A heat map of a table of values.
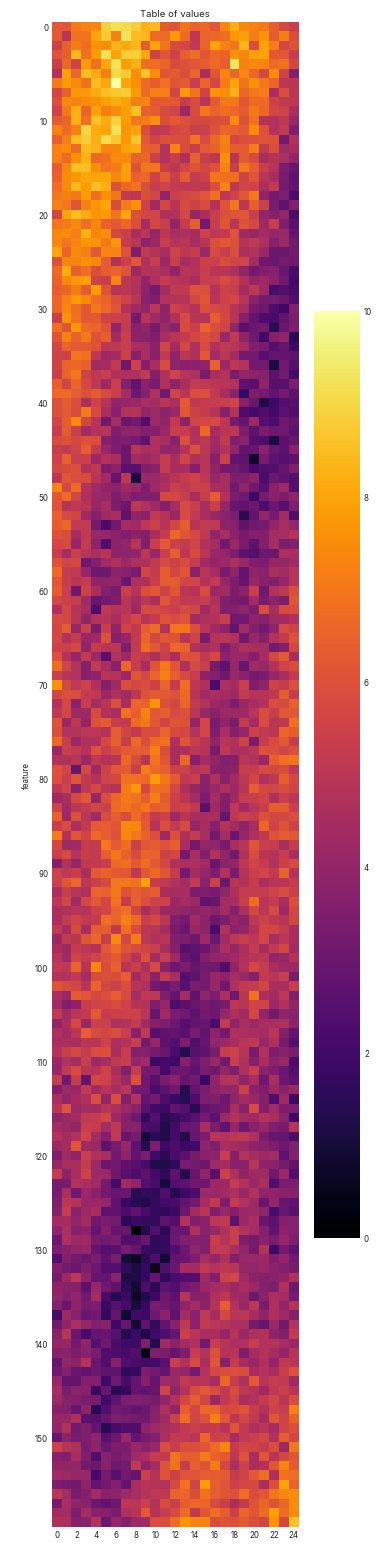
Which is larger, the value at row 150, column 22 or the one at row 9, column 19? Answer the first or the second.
the second
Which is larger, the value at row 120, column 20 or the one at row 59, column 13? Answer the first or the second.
the second
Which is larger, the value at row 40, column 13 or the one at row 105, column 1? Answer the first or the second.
the first
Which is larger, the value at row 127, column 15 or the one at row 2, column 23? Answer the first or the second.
the second
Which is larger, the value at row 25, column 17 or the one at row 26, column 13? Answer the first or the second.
the first
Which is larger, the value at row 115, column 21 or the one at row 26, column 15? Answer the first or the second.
the second
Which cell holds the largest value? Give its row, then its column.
6, 6
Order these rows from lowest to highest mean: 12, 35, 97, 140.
140, 35, 97, 12
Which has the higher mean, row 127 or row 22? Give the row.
22
